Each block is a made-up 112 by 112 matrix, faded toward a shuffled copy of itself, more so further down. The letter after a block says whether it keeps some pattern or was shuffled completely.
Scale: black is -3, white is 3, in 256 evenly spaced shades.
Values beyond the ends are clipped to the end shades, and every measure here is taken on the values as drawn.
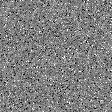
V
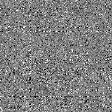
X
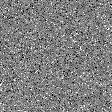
V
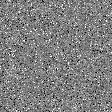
V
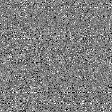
X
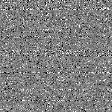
X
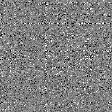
X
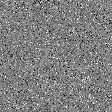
V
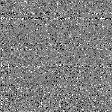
X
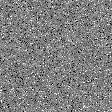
V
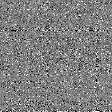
X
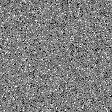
V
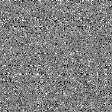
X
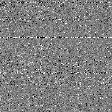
X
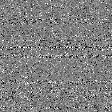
X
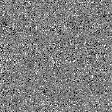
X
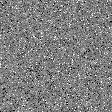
V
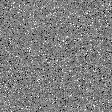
V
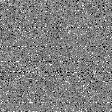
X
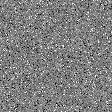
V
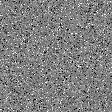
V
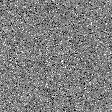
V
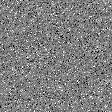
V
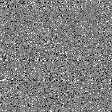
X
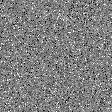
V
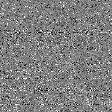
X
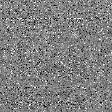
X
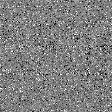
X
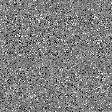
X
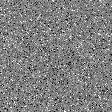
V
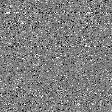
X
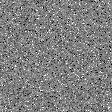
V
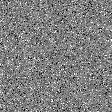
V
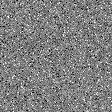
V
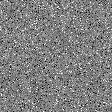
V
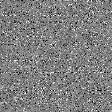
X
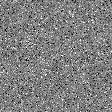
V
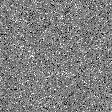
V
